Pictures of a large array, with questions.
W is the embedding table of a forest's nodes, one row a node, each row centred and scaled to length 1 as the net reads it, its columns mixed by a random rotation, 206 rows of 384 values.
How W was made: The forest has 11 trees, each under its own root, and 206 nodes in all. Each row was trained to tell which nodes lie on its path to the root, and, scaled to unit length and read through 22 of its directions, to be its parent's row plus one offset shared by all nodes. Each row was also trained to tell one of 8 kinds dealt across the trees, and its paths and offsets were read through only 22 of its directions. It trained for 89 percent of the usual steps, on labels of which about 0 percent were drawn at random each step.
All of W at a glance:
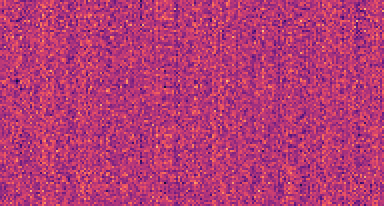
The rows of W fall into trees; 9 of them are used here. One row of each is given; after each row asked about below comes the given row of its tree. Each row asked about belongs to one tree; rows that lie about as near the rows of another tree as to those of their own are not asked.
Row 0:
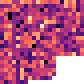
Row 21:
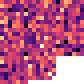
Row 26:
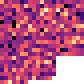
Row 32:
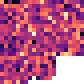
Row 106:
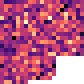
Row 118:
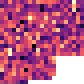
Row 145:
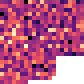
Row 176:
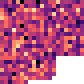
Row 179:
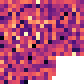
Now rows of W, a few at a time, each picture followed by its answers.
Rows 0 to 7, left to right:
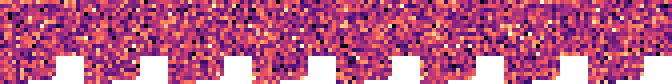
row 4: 0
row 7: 118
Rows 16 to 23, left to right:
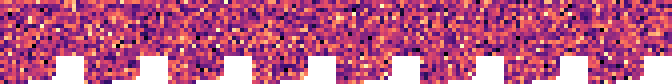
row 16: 0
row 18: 176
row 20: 106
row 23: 21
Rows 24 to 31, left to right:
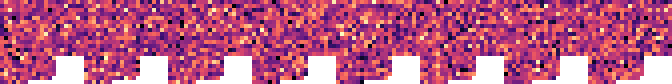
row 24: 0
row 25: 179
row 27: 26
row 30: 118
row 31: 179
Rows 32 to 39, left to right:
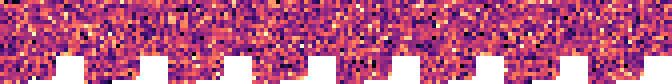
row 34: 106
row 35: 179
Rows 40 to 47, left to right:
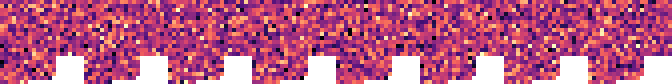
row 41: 21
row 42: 179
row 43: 176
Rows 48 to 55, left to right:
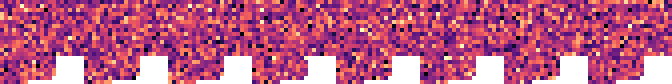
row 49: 145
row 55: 0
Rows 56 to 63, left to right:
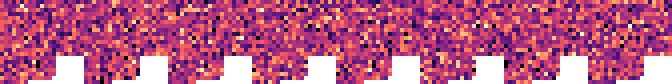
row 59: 179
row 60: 118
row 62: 179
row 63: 0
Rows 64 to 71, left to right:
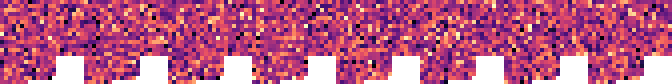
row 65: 26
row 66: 145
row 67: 179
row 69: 21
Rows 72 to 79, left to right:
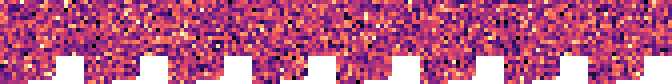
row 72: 0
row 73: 26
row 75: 26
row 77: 179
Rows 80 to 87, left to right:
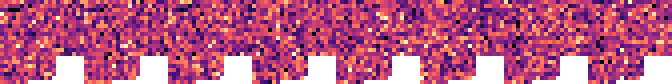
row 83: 179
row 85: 179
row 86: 26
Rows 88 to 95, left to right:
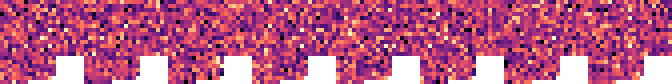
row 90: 26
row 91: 176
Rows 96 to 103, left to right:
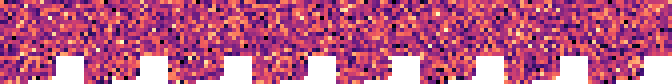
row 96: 32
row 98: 26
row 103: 26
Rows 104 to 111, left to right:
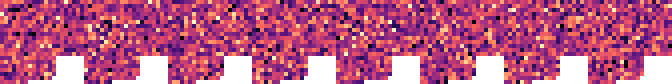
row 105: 21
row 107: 176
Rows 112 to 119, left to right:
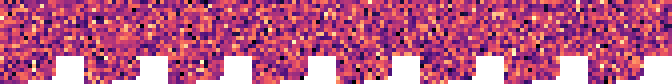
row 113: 0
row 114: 176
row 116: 179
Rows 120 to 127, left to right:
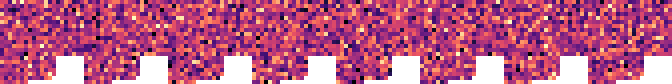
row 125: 118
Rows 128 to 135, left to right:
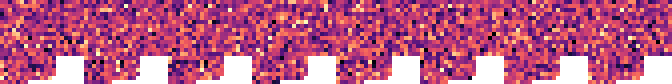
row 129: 0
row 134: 145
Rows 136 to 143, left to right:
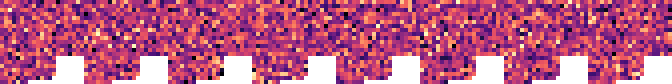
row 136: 118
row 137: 145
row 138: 26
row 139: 179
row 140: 0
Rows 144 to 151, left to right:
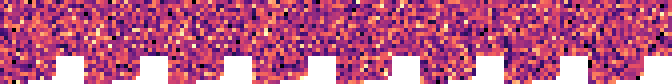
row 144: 21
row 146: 145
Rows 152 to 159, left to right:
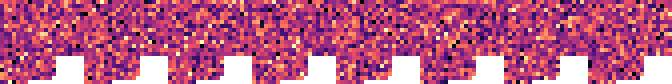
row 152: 26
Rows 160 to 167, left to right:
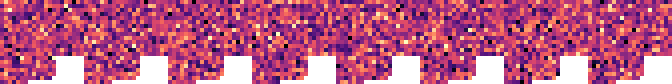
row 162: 118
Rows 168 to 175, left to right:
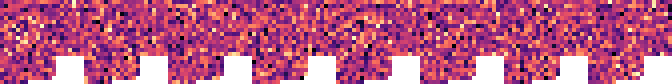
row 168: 21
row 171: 118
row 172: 21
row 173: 0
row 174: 0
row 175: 0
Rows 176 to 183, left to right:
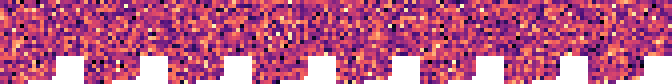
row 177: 0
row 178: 176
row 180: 179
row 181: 176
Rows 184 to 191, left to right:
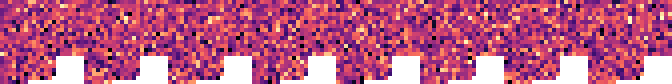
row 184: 0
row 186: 145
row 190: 179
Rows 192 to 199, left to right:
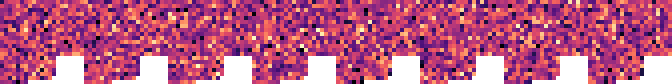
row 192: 0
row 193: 26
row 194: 106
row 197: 179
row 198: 21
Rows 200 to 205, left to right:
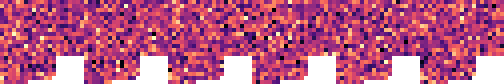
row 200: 179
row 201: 0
